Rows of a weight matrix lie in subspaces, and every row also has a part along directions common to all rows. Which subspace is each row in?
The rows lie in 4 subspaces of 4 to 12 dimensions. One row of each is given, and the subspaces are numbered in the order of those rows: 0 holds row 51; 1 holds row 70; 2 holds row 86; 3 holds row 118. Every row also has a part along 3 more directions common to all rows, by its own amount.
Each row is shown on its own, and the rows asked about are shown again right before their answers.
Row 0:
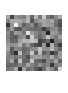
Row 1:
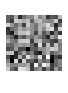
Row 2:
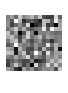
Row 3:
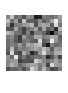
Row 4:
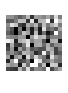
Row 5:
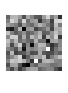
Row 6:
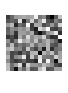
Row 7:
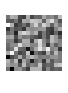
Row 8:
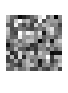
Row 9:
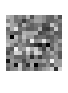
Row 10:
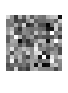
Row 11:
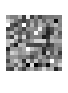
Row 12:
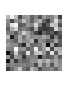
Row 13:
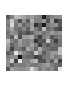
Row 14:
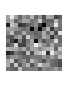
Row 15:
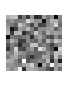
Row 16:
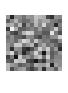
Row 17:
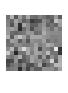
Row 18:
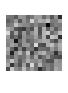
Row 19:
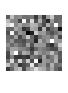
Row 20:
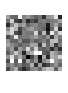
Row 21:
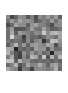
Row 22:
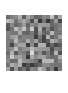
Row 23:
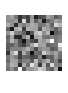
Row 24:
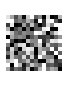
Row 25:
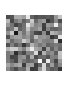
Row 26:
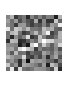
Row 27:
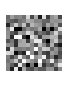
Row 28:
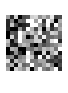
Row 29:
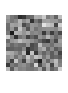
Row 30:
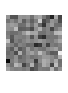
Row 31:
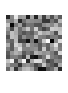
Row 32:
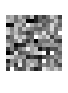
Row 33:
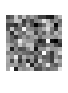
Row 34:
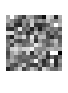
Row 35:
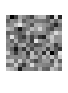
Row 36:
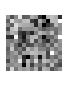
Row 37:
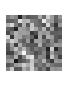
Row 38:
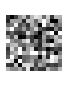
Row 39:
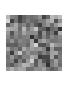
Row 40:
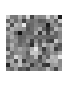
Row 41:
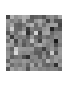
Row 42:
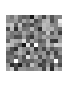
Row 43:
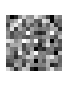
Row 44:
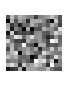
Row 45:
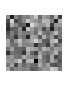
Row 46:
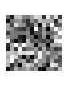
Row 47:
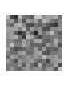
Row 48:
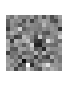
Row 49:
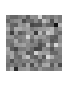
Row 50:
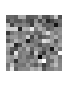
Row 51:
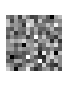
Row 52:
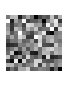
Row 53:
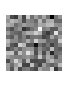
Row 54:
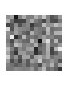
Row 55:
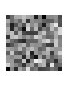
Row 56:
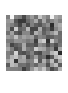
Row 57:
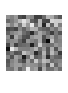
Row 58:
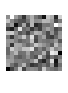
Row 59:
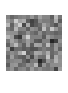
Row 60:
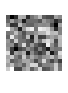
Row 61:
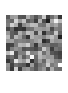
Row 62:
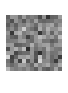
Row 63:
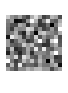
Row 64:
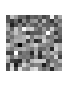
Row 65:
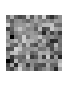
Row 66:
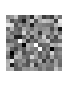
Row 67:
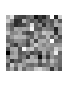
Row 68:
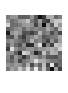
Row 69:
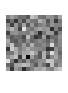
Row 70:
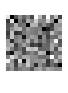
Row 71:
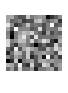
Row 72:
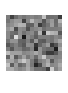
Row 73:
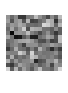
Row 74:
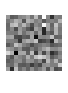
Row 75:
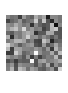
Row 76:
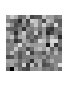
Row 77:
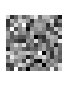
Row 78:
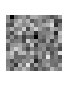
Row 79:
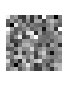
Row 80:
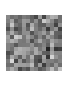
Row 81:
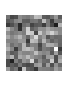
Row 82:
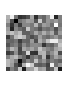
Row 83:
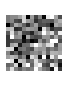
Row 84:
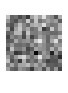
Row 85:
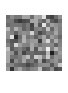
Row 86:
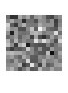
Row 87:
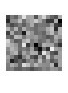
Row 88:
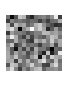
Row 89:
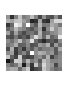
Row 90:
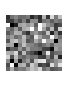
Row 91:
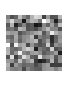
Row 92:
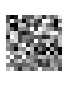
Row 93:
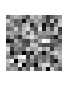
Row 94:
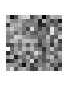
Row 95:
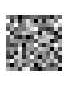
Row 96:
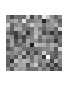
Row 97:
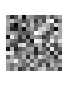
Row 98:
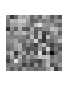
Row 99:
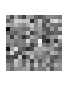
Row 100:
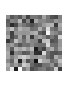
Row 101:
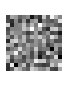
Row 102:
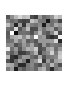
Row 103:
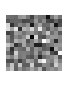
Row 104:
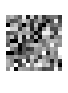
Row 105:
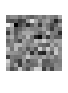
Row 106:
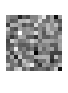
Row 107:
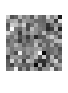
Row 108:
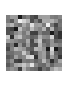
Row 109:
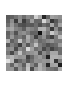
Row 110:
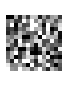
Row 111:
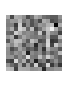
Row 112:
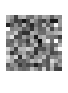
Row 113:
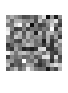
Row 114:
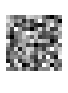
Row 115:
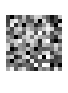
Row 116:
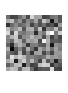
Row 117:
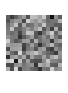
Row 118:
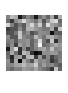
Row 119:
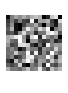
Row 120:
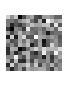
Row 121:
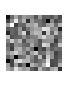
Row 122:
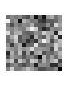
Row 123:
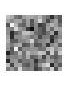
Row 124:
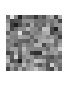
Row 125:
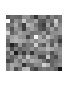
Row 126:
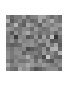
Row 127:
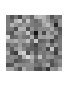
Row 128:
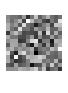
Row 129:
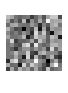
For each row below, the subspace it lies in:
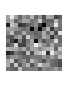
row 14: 2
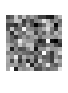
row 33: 1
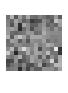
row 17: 1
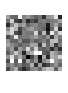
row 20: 3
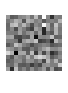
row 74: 3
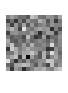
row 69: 0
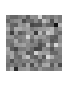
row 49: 1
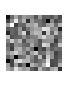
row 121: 1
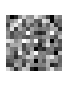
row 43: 0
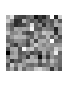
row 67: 0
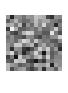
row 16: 3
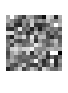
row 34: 2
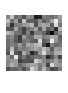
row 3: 1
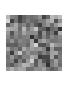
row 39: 0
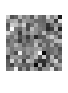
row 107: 0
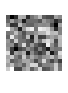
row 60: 2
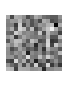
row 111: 0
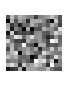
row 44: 0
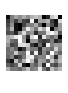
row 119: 1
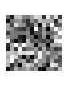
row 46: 0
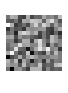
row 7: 3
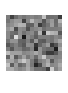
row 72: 1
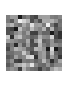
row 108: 3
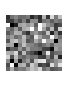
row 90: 2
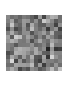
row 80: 3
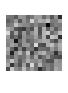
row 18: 0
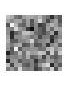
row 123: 2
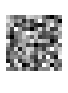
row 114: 2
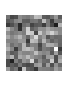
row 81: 1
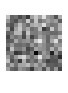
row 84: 1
